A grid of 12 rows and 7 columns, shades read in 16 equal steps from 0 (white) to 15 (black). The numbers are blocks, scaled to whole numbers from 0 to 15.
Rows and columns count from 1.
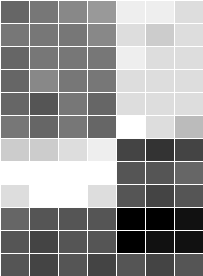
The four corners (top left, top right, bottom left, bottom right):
9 2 10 10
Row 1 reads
9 8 7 6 1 1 2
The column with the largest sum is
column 1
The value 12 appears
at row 7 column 6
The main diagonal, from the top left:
9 8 8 8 2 2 11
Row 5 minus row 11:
-1 -1 -2 -1 -13 -12 -12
